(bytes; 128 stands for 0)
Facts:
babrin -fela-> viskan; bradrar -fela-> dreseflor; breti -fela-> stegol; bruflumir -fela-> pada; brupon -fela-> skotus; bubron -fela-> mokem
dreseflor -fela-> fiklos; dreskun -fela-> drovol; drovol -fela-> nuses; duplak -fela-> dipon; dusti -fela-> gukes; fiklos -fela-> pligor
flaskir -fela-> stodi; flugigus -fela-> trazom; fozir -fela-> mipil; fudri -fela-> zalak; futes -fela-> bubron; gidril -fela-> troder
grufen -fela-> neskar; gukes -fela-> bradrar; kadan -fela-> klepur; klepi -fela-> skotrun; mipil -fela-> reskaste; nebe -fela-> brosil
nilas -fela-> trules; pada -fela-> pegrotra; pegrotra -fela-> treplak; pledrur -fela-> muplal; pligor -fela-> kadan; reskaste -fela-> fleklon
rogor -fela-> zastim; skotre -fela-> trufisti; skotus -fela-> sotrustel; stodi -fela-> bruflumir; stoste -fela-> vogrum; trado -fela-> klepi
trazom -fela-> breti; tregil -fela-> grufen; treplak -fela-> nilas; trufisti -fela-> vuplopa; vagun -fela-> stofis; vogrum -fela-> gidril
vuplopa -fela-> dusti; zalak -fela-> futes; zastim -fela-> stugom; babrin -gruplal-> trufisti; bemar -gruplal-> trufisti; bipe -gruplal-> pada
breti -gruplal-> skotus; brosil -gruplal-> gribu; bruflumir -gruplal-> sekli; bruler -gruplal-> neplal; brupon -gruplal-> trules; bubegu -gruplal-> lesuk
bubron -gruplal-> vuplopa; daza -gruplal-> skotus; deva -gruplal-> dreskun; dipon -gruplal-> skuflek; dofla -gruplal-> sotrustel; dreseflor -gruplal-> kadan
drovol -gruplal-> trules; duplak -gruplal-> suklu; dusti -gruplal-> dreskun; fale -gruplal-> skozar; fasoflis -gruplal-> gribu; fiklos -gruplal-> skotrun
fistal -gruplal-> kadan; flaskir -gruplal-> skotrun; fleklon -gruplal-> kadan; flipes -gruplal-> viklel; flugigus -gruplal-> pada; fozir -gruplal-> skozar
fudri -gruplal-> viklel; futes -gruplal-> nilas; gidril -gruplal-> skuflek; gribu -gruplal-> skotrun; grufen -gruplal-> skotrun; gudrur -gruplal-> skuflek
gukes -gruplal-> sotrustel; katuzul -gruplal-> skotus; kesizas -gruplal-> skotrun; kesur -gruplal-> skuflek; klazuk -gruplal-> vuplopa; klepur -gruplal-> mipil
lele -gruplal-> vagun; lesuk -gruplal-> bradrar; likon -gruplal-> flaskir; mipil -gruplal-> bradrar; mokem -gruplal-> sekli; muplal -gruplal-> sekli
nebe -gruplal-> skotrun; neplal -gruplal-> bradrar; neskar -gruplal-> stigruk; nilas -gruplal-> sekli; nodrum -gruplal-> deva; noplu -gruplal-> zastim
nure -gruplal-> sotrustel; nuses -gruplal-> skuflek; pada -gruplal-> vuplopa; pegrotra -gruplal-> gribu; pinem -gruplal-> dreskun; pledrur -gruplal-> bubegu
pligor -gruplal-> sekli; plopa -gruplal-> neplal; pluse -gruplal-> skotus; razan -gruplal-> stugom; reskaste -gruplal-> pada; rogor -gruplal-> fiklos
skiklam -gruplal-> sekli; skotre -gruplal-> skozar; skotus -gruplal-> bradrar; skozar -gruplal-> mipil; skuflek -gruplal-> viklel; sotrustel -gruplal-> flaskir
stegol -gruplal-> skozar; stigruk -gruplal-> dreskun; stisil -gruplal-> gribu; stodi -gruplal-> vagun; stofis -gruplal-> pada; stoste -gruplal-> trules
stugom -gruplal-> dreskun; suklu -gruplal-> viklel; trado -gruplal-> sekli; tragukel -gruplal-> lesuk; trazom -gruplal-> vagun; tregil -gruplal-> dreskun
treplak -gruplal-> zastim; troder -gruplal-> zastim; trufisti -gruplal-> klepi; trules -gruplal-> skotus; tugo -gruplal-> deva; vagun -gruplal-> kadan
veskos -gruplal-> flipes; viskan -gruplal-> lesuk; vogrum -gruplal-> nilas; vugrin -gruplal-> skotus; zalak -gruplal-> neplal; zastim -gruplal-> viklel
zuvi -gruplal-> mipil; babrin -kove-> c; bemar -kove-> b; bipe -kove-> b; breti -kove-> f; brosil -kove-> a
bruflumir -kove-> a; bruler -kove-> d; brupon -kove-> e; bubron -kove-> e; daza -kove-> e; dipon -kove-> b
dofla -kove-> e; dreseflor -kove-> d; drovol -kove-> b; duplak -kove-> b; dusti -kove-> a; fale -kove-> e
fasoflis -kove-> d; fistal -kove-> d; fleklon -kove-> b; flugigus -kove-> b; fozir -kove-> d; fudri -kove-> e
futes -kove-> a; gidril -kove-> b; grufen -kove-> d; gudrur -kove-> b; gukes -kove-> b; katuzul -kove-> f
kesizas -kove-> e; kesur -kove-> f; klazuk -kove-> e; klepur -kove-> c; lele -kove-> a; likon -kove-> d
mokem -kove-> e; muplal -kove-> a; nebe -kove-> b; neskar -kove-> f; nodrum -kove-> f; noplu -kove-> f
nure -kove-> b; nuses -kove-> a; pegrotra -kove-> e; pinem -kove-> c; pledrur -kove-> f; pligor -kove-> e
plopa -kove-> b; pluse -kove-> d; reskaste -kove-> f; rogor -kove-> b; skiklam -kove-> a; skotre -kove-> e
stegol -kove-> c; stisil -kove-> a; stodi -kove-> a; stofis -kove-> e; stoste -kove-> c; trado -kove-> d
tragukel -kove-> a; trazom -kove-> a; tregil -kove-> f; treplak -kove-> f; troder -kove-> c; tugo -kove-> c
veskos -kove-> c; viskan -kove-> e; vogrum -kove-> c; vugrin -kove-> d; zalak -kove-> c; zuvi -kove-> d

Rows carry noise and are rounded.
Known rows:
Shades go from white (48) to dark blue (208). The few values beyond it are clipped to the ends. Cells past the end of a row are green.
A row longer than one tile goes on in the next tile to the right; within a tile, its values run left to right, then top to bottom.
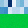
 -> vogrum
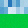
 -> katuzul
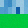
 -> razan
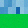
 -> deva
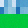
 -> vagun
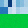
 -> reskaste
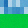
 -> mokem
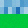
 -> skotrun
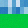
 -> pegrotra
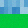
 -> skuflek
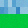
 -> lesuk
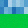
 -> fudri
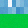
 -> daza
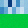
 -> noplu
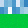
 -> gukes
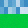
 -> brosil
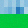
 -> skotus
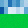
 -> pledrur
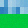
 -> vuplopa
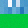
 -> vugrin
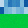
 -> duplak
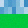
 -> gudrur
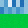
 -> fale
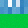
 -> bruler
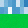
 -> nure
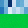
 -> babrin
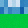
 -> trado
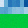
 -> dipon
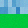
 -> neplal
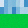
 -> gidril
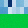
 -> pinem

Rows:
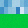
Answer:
dusti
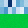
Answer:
troder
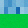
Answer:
stugom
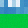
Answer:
dreseflor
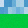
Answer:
bemar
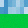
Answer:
bipe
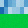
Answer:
flugigus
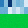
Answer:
zalak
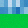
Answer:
kesizas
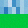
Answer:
trules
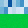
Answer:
klepur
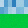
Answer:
plopa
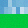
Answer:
tragukel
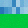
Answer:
mipil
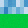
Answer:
fleklon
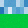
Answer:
rogor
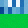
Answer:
fozir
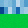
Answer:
flaskir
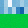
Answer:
brupon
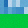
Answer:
bubron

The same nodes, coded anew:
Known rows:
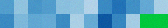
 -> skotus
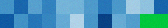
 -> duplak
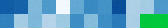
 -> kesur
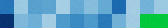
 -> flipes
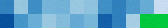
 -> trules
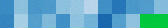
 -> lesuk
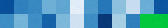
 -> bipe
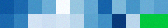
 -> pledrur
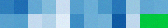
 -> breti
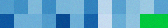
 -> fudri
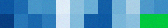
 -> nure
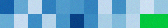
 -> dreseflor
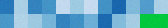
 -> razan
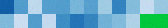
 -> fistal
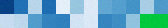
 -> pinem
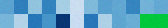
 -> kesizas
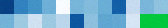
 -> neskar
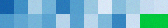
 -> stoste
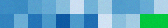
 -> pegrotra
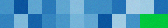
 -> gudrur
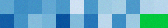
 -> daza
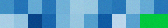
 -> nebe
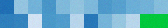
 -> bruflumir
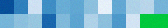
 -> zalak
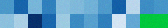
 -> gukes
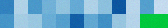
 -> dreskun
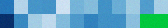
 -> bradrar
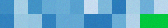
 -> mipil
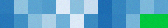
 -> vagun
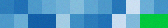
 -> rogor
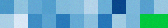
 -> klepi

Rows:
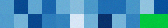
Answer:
dipon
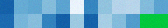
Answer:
stofis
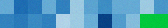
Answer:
drovol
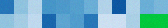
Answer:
futes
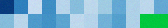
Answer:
babrin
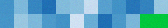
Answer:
skozar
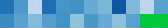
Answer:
nuses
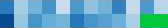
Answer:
fiklos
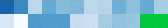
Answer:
vogrum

